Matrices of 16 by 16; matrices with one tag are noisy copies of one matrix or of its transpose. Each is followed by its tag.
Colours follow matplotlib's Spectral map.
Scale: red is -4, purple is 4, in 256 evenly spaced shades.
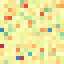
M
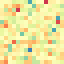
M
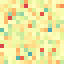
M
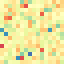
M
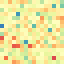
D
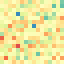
D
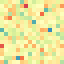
M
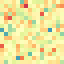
M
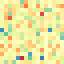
M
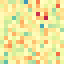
D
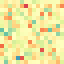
M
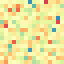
M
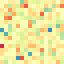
M
